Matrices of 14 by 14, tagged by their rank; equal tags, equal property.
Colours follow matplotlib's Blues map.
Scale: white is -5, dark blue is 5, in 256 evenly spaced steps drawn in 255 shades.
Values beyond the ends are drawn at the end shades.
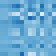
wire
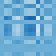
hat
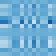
hat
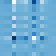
hat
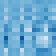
wire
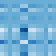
hat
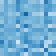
wire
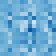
wire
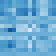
wire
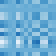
hat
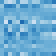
wire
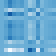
hat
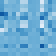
wire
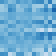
wire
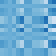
hat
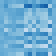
wire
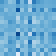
wire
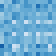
wire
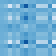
hat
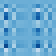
hat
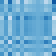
hat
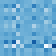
wire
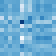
wire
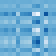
hat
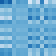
hat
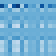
hat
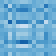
wire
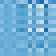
hat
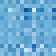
wire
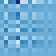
hat
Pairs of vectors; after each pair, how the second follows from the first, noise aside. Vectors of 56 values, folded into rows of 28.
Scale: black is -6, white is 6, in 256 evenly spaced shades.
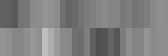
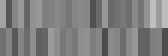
shuffled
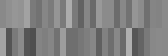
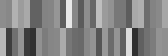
scaled up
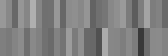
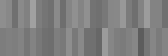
shrunk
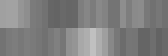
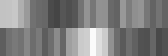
scaled up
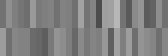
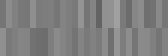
shrunk
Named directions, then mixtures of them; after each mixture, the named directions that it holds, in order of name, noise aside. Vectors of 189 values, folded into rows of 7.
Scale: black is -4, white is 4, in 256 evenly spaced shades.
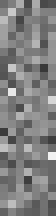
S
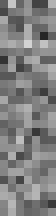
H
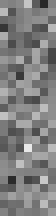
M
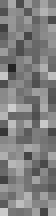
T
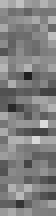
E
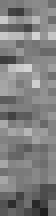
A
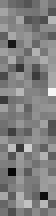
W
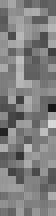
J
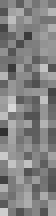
T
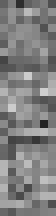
E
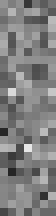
J, S, W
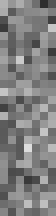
H, J, M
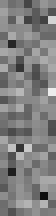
W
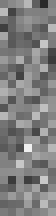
M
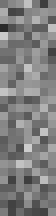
A, M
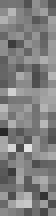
S, T, W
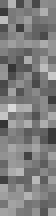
H, T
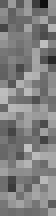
E, H, M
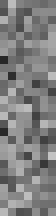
H, S, T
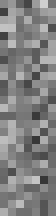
M, T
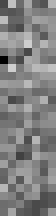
A, H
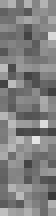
E, T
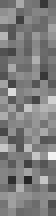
M, S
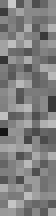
H, J, T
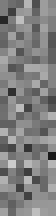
S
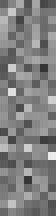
S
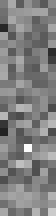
J, M, T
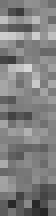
A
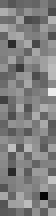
W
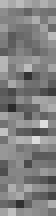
E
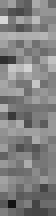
A
